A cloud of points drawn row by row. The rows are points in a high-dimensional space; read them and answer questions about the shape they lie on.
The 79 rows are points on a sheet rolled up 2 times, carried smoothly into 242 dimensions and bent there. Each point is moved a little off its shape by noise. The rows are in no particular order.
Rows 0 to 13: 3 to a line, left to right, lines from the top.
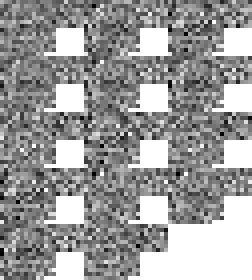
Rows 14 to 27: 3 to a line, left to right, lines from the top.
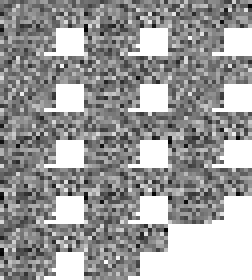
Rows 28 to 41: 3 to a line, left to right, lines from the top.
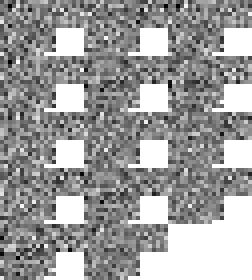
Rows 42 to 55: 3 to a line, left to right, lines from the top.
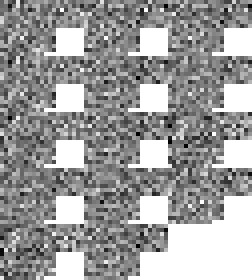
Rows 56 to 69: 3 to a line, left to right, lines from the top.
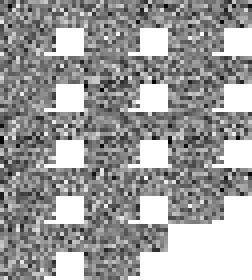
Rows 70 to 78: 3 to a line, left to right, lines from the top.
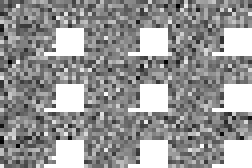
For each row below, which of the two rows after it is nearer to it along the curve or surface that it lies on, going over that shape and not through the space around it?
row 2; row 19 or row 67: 67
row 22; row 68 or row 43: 68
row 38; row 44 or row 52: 52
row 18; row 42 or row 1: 42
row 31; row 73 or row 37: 73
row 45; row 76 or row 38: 76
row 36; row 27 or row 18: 18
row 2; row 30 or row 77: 30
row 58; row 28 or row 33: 28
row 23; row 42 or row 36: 42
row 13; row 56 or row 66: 66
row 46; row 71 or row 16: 16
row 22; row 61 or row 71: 61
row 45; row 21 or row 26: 26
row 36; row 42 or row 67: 67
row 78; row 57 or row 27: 57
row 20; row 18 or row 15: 18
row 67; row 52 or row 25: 52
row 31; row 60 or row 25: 60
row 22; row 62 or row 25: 62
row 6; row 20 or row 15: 20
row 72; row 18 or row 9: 9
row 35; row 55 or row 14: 14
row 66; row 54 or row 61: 54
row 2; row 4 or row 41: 4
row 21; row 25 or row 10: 25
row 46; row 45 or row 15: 45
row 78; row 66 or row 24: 66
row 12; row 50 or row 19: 50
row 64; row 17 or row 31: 31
